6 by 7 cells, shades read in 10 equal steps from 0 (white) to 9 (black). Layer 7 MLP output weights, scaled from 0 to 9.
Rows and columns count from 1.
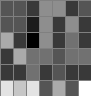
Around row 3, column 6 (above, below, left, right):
4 5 7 7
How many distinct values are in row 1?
3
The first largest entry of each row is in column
3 3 3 1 1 4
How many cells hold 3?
3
